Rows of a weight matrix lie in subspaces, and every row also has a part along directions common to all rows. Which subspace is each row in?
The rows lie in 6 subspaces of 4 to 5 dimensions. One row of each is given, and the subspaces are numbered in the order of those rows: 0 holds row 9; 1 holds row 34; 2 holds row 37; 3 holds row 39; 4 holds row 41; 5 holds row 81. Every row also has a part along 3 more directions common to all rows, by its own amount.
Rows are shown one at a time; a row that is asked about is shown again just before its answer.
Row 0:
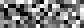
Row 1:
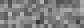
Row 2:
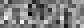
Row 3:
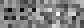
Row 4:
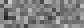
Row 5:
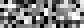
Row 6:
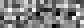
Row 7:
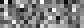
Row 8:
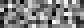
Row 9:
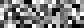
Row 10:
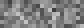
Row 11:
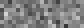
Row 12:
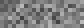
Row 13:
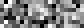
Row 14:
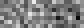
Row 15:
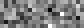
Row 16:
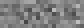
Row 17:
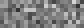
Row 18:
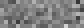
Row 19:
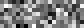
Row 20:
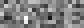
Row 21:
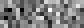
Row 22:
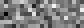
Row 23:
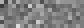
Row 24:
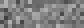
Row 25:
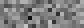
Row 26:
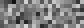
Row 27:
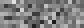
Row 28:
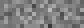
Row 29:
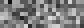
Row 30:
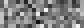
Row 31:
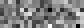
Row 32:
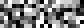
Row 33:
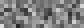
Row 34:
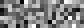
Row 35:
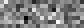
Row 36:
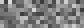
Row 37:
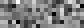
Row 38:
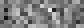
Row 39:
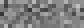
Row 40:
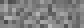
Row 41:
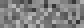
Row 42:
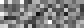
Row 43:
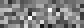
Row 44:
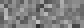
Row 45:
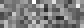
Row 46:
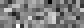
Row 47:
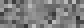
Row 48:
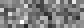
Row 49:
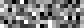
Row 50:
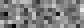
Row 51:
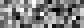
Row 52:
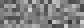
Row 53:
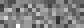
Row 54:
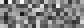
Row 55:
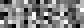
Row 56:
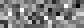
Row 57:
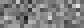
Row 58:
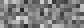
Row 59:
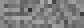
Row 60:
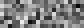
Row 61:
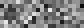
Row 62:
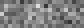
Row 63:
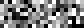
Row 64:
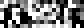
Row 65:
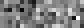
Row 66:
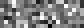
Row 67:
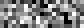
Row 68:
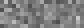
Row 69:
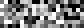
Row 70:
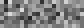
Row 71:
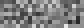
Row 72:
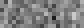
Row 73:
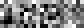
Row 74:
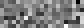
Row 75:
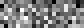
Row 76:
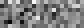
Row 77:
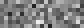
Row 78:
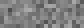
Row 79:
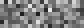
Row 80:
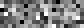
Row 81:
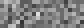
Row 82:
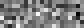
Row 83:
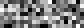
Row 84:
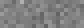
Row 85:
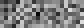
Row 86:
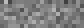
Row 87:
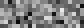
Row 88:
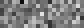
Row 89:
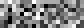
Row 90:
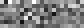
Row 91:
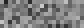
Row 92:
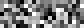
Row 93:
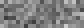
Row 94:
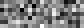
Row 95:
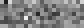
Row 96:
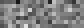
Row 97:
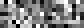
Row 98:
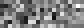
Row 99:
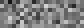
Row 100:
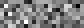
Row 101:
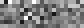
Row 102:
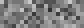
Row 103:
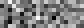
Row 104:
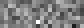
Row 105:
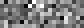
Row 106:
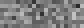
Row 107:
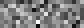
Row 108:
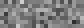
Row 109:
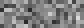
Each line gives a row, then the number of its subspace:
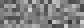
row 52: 2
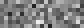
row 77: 4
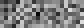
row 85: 5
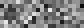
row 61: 2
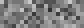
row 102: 0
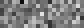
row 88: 1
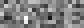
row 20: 5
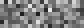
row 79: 4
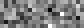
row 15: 1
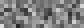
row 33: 1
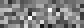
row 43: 2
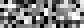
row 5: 3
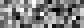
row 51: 0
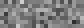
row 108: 1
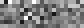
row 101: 5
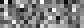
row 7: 2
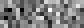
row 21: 0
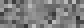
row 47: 1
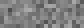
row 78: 4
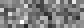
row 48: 3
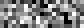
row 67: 3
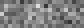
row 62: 3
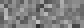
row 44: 4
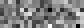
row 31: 2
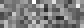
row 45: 0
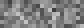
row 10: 3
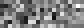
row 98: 5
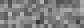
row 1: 4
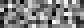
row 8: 1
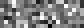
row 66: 1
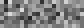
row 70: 2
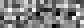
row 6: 0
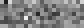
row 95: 5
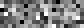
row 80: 3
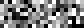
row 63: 0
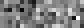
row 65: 0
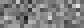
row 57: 5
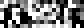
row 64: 3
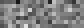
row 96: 2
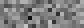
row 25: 1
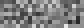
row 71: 2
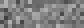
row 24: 3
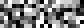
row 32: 4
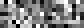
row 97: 2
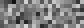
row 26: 2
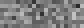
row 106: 3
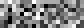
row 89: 5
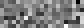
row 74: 2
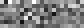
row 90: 5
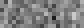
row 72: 3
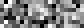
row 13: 3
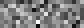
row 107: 4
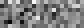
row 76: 5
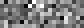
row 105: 3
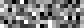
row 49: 1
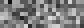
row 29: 0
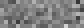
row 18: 2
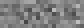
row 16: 3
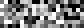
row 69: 5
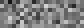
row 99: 5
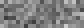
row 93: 2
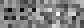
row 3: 0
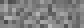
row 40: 1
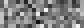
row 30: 4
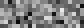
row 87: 2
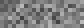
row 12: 5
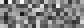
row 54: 1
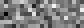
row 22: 4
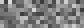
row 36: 0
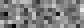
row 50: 4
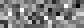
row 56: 0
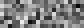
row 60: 5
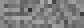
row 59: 2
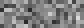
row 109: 1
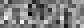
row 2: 3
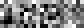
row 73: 5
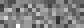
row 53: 0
